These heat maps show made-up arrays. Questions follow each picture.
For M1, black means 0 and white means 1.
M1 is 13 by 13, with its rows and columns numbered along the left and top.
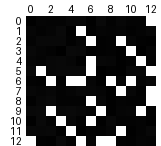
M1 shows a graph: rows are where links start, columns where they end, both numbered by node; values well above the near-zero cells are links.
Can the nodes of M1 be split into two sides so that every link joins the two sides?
no
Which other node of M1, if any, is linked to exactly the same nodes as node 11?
none
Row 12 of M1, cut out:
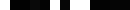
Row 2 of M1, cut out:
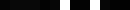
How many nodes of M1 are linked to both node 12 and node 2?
0
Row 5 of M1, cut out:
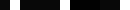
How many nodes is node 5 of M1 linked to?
3
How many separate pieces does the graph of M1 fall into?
1
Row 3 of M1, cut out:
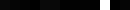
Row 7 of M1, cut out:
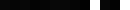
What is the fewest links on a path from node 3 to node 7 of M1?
5
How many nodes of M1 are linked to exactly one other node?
3
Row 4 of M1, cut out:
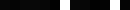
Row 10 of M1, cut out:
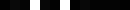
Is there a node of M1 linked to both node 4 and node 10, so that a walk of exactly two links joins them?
yes
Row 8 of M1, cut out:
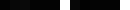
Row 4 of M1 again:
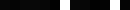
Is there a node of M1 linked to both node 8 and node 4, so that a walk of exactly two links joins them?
yes
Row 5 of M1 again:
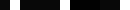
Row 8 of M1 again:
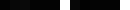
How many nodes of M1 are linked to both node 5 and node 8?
2
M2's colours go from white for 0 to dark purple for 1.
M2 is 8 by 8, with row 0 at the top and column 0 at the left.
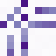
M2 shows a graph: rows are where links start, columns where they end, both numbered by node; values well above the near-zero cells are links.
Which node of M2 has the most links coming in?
node 3
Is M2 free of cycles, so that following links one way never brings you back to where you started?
no
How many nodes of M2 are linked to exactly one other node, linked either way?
2
